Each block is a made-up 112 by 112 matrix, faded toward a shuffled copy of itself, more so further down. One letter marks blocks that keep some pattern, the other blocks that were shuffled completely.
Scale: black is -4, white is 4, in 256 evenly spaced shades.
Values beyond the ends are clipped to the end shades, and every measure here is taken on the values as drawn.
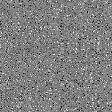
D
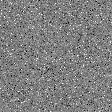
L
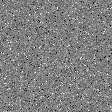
L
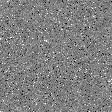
L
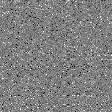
D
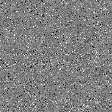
D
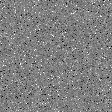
L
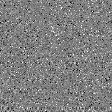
D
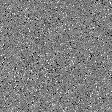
L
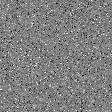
L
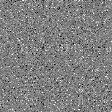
D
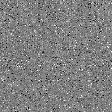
D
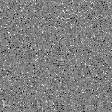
D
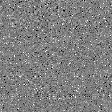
D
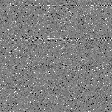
D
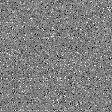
D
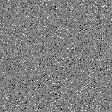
D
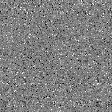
D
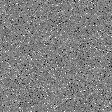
L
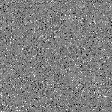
D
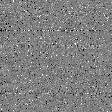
D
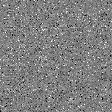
D
